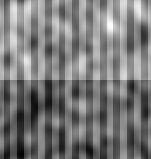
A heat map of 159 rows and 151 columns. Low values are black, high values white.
Histogram: bell-shaped. Ninth with the lowest average: bottom left. Seam: horizontal, 50% of the way down, the top part higher. Stripes: upright, repeating 11 times.
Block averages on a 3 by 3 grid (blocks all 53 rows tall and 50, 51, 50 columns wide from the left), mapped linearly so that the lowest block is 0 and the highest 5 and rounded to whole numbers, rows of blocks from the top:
545 | 333 | 011
